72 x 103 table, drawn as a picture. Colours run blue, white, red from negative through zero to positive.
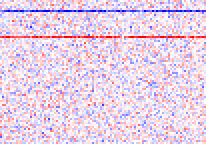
Overall the values sit about 50% of the way up the scale. Rows 6 and 19 differ from the rows beside them. No overall slope runs across the table. A few values lie far out on both sides of the bulk.
